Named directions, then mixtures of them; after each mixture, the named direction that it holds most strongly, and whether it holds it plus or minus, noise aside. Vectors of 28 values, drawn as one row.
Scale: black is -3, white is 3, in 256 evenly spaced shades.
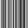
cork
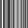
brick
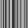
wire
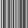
cork, plus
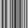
brick, minus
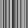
wire, plus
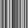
wire, plus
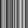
cork, minus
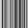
brick, minus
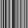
wire, plus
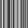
brick, plus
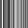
brick, plus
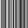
cork, plus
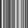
brick, plus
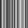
cork, minus
